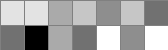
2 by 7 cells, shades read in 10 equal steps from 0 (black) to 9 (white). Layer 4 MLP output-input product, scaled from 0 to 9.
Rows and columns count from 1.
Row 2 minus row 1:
-4 -8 0 -3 4 -2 5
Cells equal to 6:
2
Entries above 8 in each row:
0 2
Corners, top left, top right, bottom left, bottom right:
8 4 4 9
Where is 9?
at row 2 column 5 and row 2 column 7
